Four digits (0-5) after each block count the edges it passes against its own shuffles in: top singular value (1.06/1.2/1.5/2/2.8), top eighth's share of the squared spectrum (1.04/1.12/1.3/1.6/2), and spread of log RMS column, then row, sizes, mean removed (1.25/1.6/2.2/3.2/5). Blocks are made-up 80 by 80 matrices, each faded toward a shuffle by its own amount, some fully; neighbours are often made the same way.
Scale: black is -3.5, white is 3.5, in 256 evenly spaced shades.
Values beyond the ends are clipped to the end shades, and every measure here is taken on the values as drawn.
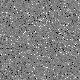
2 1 0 0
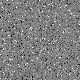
2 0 0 0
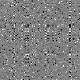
4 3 2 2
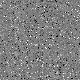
3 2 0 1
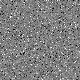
0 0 0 0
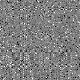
4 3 1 2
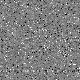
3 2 0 0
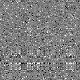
4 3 1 2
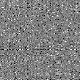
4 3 1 2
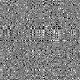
4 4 2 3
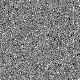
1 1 1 0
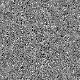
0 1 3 0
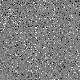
3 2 1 0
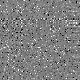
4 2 1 1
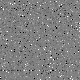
2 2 0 0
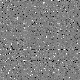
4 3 1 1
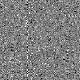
4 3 2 1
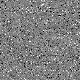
3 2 0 1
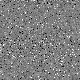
2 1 0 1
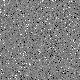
0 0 0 0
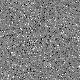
2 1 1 0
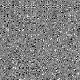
4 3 1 2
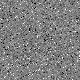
2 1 0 0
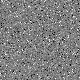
0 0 0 0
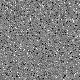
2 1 0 0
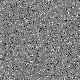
0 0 0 0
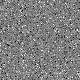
0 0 0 0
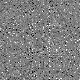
3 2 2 1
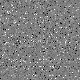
1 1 1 1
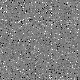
1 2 1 1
